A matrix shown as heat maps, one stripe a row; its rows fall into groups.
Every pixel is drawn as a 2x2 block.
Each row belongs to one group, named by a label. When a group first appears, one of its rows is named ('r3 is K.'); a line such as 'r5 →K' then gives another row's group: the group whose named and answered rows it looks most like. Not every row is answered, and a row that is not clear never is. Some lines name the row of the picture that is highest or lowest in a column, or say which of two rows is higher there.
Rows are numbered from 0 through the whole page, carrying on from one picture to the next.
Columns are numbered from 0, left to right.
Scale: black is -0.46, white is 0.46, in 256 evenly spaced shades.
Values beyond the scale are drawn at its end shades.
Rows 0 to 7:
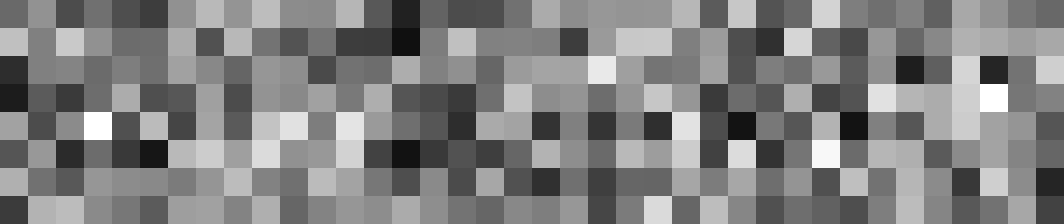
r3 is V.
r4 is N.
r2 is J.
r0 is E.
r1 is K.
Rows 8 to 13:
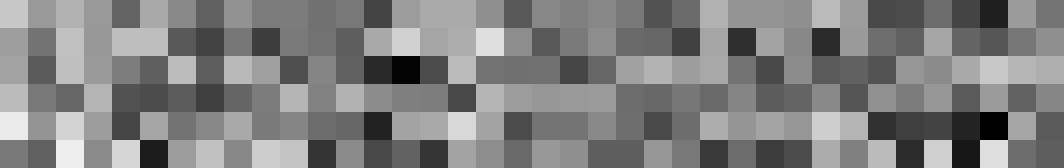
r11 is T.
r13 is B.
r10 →K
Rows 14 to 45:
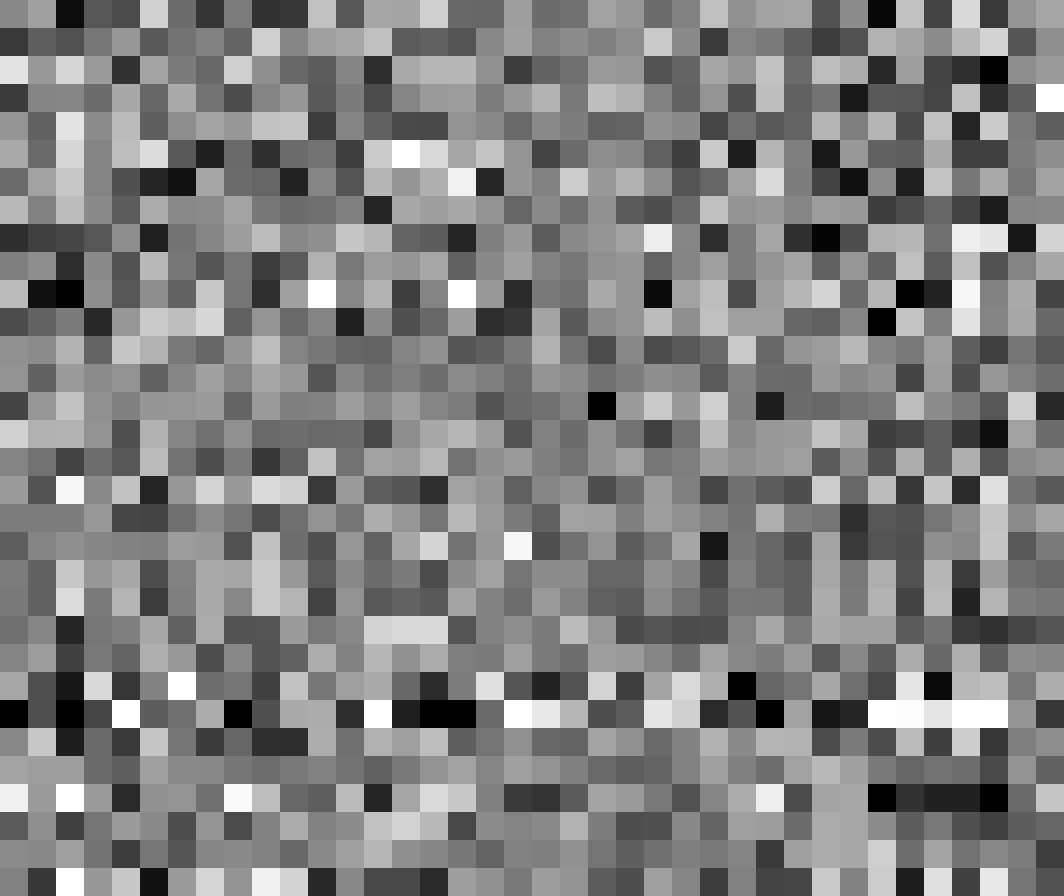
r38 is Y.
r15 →V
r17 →J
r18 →B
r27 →B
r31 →B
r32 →Y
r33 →N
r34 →B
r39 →V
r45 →B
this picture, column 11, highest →24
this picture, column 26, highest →26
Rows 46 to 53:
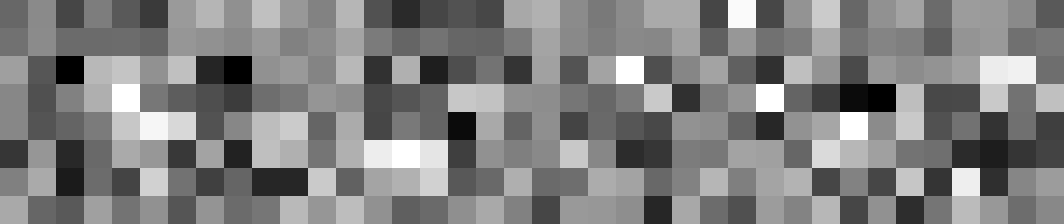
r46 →E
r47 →E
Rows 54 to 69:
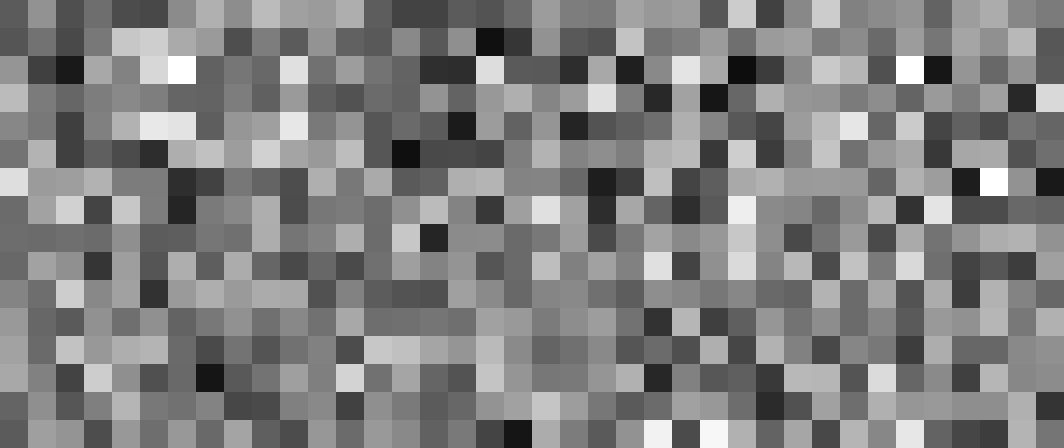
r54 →E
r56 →Y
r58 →Y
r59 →E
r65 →N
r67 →T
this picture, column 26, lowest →56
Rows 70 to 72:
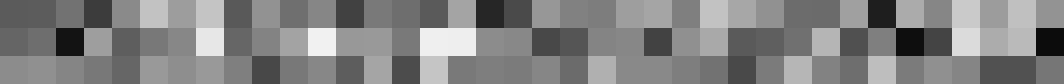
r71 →N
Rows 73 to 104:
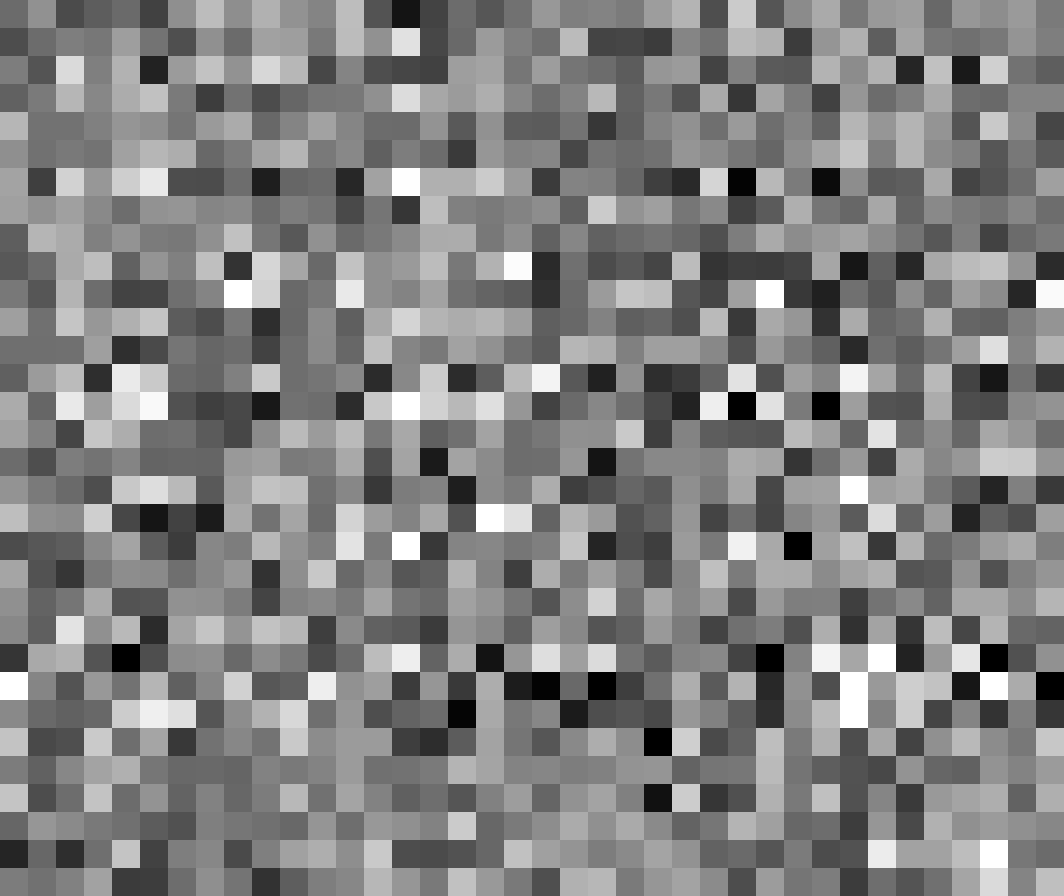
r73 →E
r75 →B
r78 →Y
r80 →K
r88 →T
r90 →Y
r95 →B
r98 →Y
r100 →J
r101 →N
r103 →V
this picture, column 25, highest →87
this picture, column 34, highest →96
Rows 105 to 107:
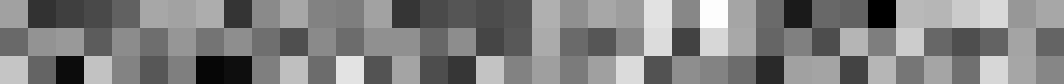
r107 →T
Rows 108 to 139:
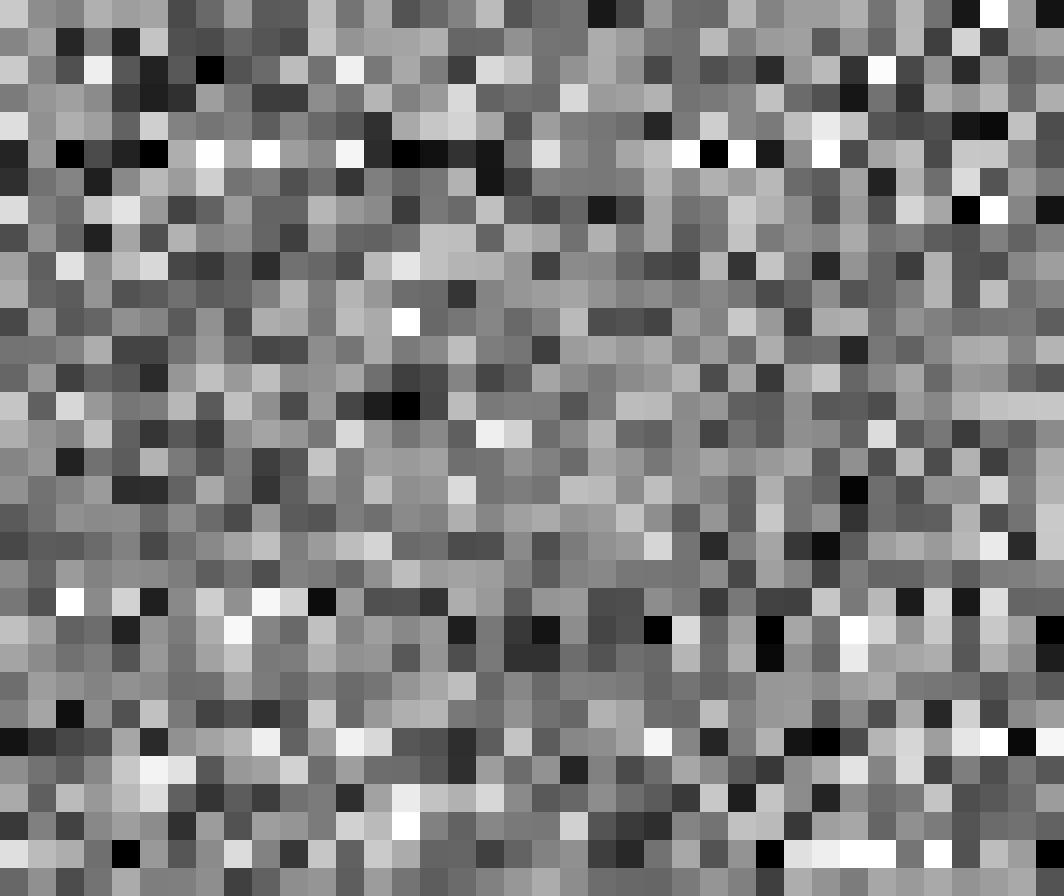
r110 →T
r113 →E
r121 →E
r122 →K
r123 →T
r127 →V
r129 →B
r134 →V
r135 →Y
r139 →V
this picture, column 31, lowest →114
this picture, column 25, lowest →113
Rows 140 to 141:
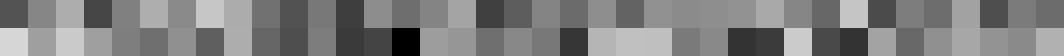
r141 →K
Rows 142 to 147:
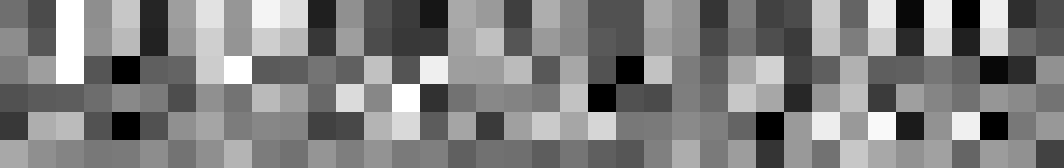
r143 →B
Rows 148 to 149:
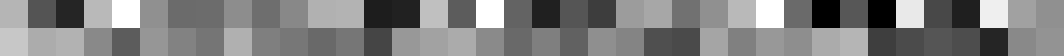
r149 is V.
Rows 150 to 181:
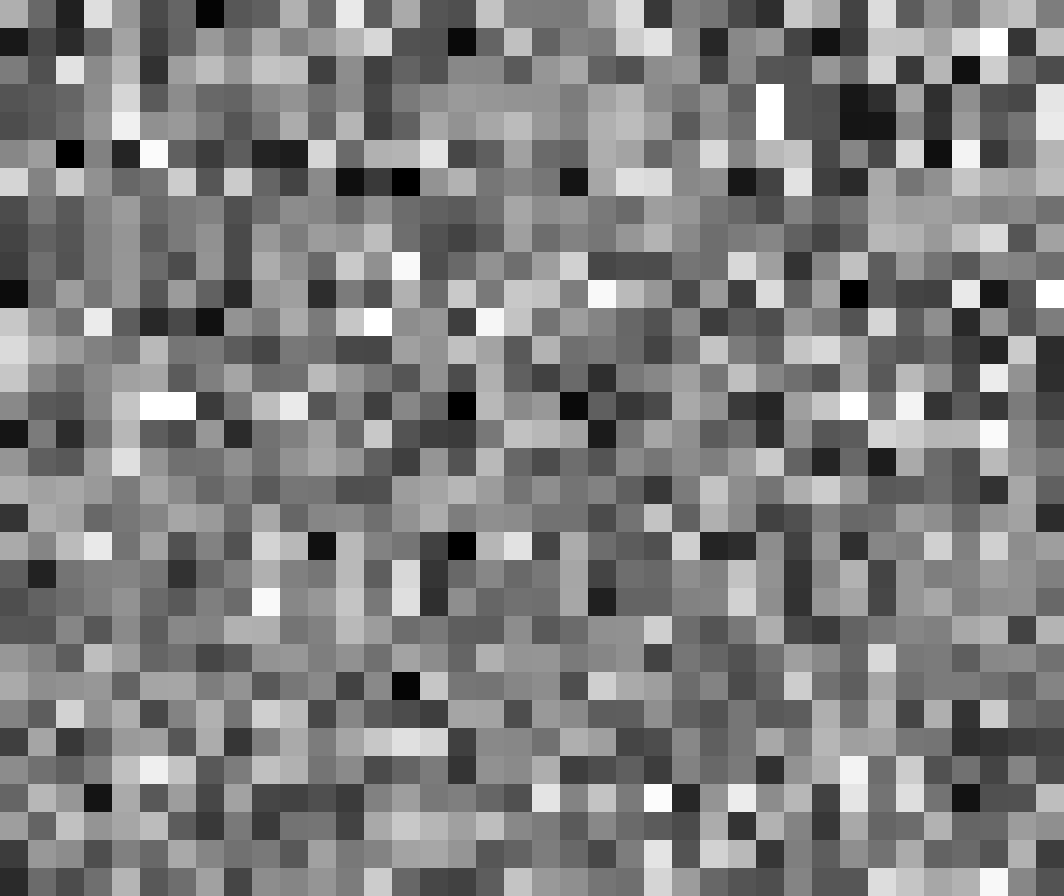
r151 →V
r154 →J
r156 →K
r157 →V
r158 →V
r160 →J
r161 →T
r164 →Y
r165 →V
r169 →N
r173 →T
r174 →K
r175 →B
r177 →Y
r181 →V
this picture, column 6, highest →164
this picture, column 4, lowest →155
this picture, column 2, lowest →155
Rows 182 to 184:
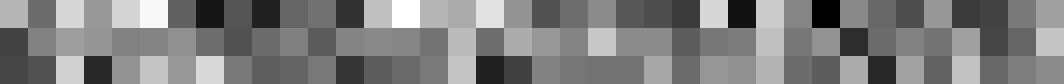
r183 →J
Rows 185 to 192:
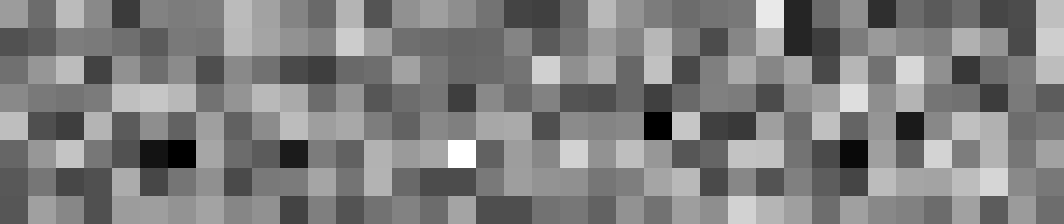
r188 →Y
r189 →N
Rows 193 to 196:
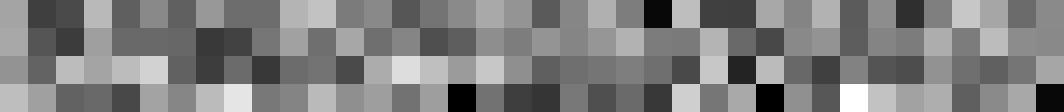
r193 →N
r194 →T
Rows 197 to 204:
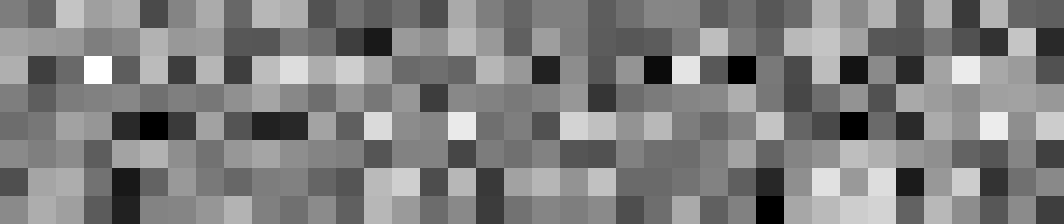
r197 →B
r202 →Y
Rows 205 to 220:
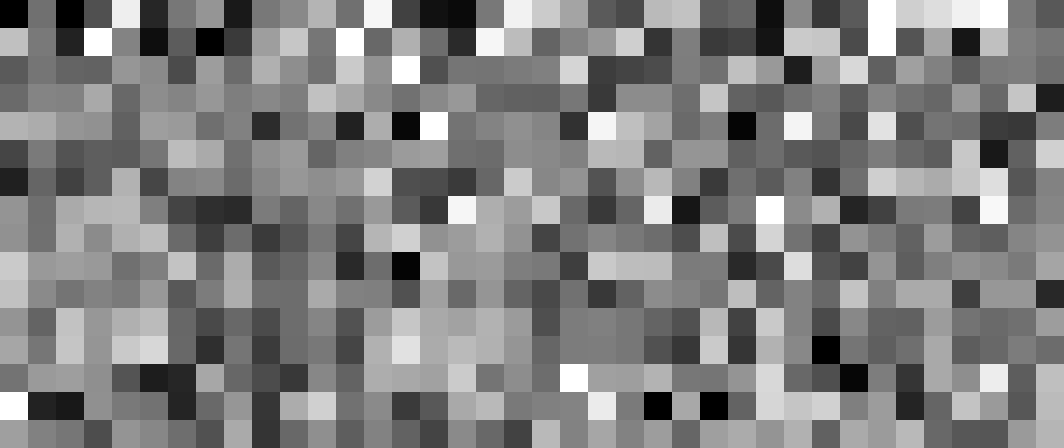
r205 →V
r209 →K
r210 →J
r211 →V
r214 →K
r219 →N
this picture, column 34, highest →205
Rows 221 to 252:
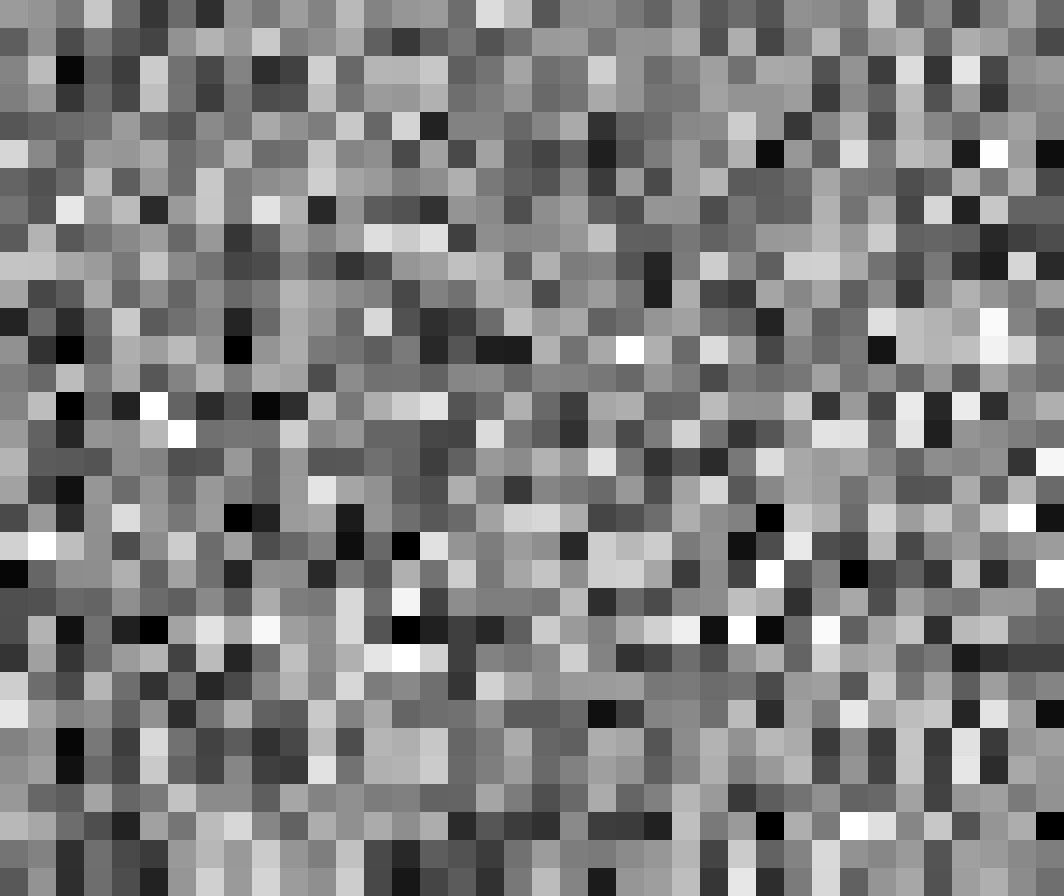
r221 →T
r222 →E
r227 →N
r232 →V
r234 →B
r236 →Y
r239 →V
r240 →K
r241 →J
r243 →E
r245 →T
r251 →E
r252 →E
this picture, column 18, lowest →233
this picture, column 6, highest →236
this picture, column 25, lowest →243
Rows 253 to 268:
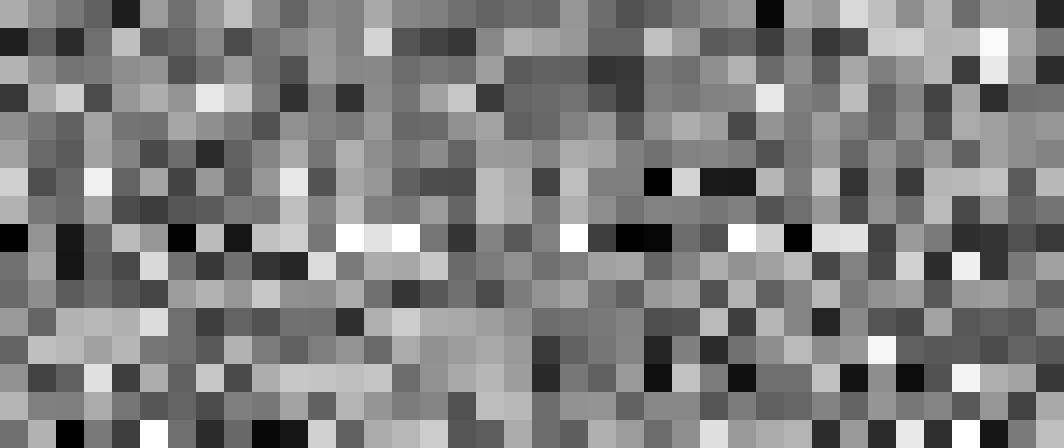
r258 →T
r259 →N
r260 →T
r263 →E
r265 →T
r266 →N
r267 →T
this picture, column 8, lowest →261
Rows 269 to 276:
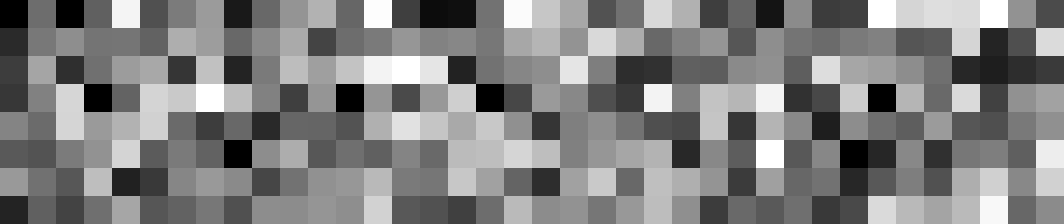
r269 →V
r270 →J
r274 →J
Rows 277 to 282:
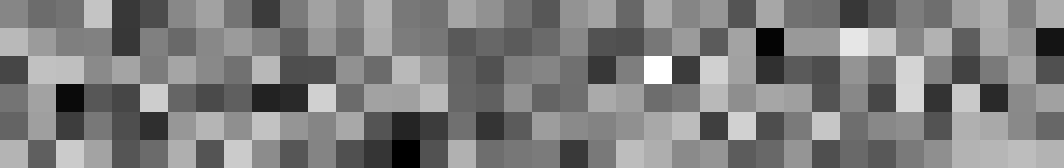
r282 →K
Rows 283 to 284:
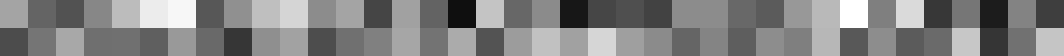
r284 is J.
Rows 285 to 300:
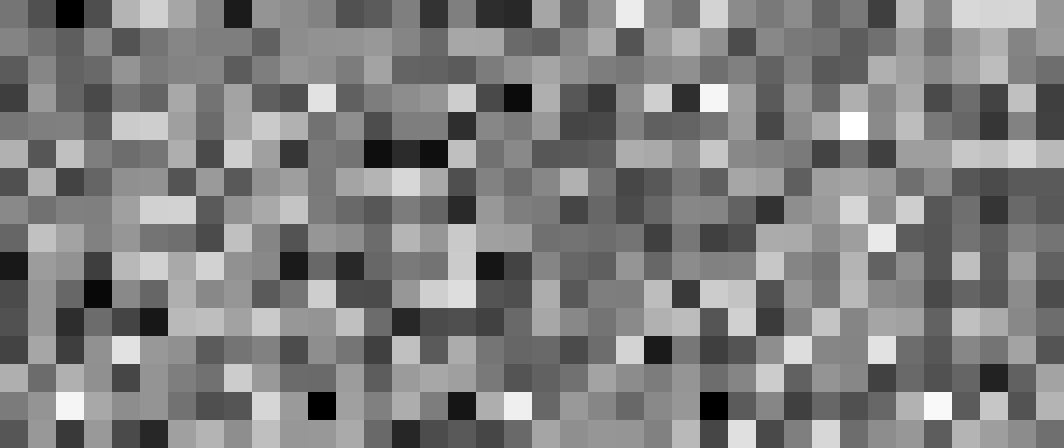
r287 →V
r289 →Y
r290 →K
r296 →E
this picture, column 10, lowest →294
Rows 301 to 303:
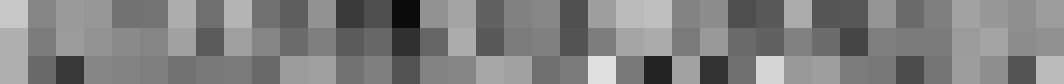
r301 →K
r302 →K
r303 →N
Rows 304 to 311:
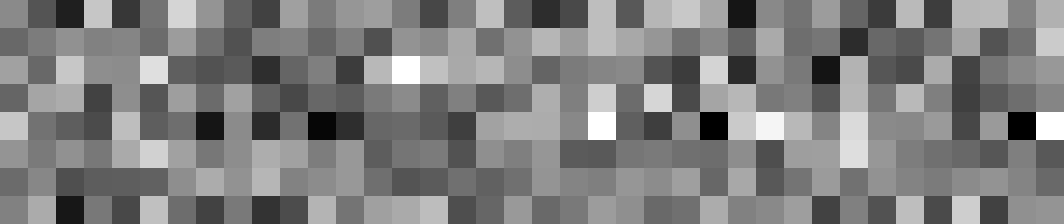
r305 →J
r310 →E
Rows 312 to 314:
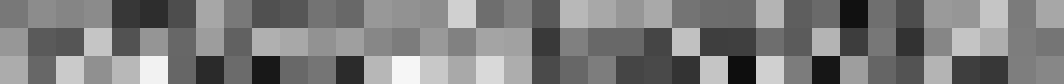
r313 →N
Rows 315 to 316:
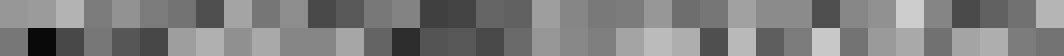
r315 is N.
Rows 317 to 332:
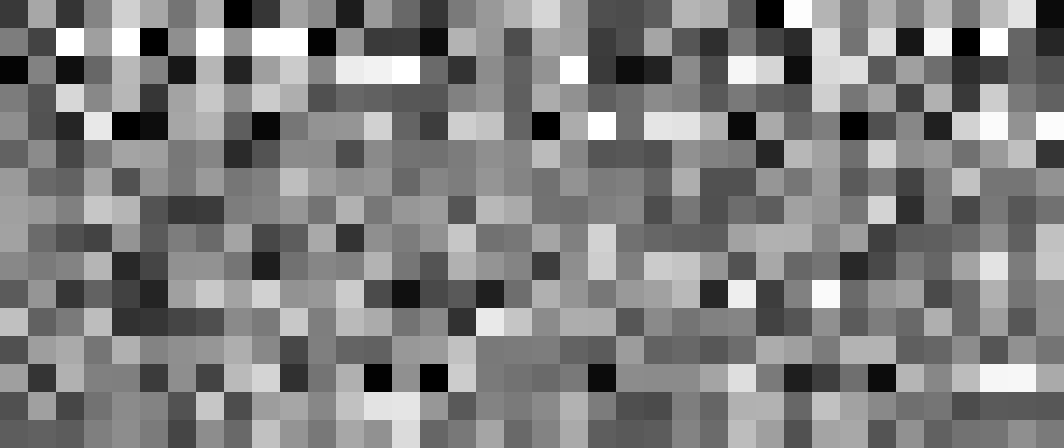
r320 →B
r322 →V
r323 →N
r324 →T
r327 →E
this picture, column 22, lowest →319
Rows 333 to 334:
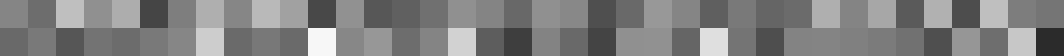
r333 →B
